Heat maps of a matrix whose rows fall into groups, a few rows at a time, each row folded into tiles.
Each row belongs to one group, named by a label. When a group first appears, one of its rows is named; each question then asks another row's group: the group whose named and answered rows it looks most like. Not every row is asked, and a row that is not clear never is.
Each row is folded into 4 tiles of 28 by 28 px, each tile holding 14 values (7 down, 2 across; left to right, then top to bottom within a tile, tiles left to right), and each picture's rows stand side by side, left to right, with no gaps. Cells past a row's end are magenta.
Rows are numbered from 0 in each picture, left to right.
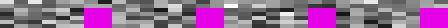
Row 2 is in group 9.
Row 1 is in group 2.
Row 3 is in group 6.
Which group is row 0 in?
6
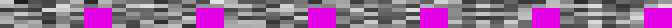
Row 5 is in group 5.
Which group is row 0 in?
2
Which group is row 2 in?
2
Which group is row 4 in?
5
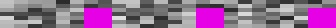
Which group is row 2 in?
2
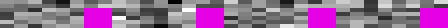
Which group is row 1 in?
9
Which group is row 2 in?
6
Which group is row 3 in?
9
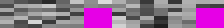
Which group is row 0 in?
5
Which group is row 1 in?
9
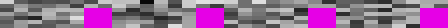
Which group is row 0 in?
2
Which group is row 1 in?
9
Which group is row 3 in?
5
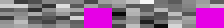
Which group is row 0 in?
2
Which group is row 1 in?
6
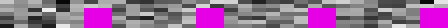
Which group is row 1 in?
2
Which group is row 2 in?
2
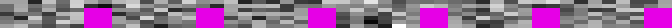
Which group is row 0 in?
9
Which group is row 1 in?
9
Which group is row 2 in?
5
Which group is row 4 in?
9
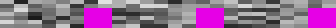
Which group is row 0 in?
2
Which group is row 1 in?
9
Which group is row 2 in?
5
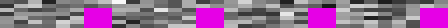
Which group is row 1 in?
6
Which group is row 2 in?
9
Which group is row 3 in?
5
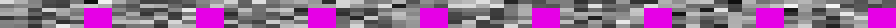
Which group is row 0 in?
6
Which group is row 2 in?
6
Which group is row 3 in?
9
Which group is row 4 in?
9
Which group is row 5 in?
5
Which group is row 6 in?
6
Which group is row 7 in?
9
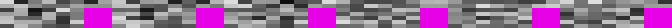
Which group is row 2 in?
2
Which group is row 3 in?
5
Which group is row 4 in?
5
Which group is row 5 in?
6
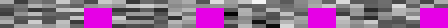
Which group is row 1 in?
5
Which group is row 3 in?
2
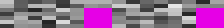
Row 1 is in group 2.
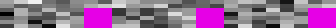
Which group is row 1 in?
9
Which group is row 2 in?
6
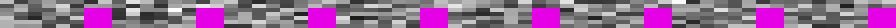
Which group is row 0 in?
2
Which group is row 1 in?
6
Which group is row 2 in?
5
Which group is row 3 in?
5
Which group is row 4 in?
9
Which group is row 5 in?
2
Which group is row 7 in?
9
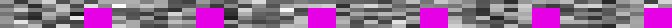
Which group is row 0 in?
2
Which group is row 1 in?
9
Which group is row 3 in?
5
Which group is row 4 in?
9
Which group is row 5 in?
5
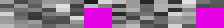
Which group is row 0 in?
2
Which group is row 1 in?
9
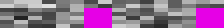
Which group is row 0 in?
9
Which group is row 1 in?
9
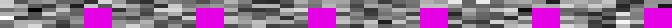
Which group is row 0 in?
2
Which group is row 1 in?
2
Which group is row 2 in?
5
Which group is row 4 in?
6
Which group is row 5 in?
9
